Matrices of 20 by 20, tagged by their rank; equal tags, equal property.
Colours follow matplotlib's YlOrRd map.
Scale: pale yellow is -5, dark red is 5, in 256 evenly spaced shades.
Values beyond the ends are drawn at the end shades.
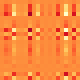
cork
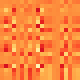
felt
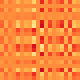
cork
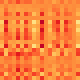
felt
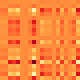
cork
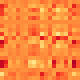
felt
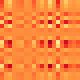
cork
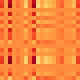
cork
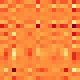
felt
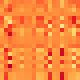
felt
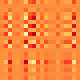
cork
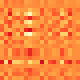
felt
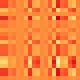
cork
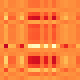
cork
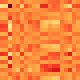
felt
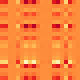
cork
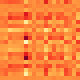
felt
